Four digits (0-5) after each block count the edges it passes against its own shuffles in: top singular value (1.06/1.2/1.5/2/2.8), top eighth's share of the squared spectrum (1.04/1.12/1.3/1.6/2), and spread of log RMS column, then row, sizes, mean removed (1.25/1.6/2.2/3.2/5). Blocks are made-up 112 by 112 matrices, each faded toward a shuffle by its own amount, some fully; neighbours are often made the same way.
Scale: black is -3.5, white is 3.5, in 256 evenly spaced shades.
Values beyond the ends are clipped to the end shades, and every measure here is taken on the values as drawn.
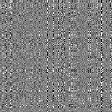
5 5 4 3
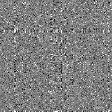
4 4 3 2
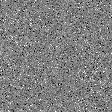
0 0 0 0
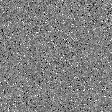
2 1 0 0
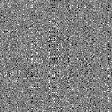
4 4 3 2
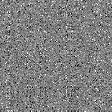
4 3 2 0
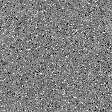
2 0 0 0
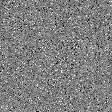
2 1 0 0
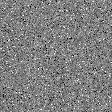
0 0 0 0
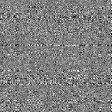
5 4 2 4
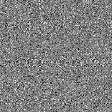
4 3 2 3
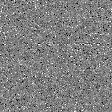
2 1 0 1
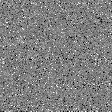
3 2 0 1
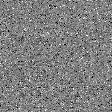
3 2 0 1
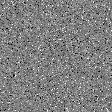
1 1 0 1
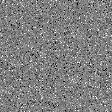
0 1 2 1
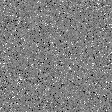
0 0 0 0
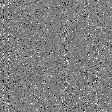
2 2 2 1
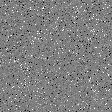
0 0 0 0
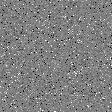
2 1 0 0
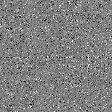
1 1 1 1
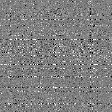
2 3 3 4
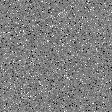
0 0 0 0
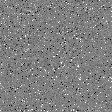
3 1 0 0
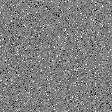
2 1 2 0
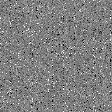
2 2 2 0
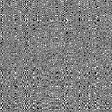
5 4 3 3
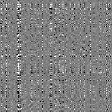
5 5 4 3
